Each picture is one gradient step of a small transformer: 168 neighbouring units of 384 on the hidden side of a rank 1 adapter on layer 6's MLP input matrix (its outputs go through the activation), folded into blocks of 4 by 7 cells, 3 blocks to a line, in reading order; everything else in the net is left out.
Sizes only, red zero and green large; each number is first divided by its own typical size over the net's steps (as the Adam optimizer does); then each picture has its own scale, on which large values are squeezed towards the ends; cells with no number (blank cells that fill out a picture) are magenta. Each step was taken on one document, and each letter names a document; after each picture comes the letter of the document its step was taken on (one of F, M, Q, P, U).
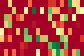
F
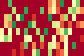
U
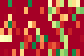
F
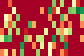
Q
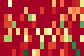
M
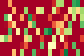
M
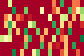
U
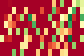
M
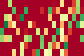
U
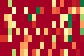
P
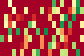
U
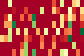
P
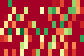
U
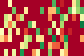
Q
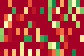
F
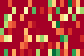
F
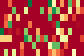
F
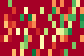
M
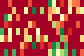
F
